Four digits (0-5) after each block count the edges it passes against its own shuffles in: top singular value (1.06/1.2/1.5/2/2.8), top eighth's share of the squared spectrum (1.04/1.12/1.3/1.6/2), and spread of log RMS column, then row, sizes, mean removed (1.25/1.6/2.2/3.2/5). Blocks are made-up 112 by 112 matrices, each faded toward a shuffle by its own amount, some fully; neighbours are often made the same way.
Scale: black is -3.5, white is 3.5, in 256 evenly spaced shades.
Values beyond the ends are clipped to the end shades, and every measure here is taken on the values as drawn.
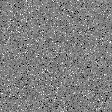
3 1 0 0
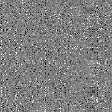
4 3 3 2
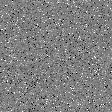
0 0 0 0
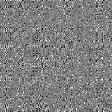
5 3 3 2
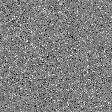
2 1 0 0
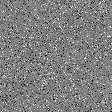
0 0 0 0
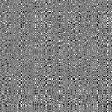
5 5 4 3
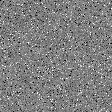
0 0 0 0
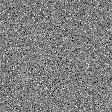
0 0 0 0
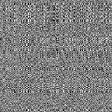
5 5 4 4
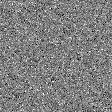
0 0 0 0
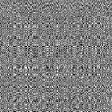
5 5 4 4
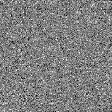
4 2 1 1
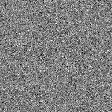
3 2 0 0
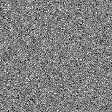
3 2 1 0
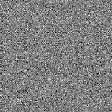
4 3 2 2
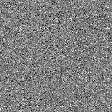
3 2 1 1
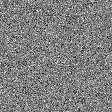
0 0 0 0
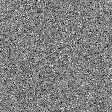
0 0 0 0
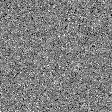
0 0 0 0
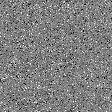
1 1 0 0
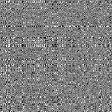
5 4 3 3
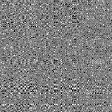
4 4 3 3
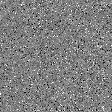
3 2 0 1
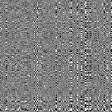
5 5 4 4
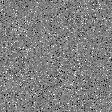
3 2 1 0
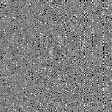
4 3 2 1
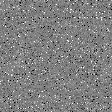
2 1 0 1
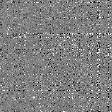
2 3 3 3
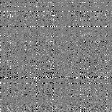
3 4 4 4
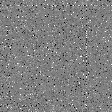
2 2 1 1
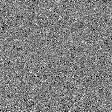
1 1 0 2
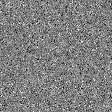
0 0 0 2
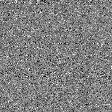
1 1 0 3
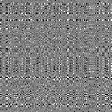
5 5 3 4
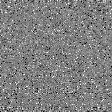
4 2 1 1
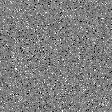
3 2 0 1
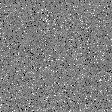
2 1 0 0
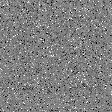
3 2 0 0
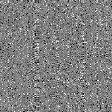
4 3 2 1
